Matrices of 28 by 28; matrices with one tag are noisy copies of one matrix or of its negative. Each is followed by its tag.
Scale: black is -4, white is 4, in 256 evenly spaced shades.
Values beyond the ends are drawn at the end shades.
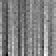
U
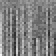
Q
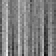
U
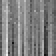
U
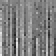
Q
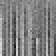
Q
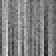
U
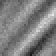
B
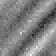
B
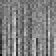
Q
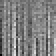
Q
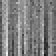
U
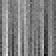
U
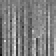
Q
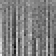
Q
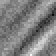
B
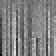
Q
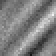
B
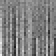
Q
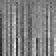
Q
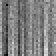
U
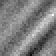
B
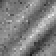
B
